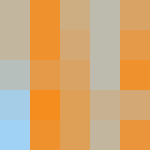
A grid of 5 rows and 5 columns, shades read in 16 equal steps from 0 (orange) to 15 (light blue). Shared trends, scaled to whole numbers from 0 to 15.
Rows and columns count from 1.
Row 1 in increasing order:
1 5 7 9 10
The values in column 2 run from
0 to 3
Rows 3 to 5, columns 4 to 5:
10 1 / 8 6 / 9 2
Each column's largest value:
15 3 7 10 6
